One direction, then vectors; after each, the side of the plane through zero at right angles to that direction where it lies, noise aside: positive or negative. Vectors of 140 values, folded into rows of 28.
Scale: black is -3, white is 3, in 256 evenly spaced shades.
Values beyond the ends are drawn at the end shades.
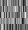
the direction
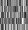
negative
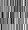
negative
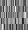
positive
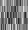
negative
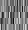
negative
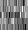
positive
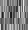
negative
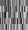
negative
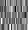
negative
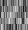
positive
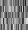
positive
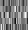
positive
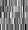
positive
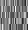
positive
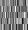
positive
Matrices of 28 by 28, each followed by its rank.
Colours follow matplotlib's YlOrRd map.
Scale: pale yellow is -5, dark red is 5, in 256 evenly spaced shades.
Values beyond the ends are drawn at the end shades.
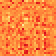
five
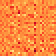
five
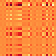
one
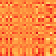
two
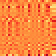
two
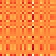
one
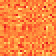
five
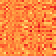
five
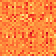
five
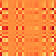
one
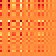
one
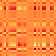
one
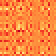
two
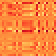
two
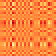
one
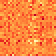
five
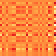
one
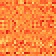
five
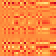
two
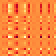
one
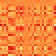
two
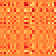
two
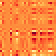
two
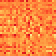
five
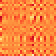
two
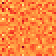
five
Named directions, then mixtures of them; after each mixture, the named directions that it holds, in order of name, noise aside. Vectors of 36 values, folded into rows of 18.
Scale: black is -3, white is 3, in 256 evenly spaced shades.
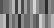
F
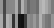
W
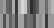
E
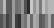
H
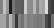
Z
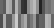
E, W, Z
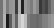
F, W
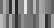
E, F, Z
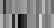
F, W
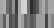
E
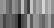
H, W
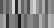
F, H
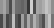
H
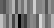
F, W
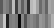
F, H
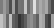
F, W, Z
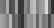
E, W, Z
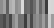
E, H, Z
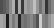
F
